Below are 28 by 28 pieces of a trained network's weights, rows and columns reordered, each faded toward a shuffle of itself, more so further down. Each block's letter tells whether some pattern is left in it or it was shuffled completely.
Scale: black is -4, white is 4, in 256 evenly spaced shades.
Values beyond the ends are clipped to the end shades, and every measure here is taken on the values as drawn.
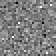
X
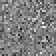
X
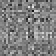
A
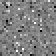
X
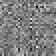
A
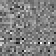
A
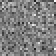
A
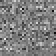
A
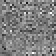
A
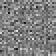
A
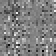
A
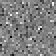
X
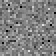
X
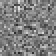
A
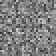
A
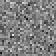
X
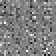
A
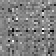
A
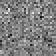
A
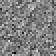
X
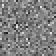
A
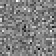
X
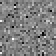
X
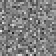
A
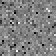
X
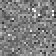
X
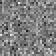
A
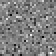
X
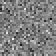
X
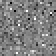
X
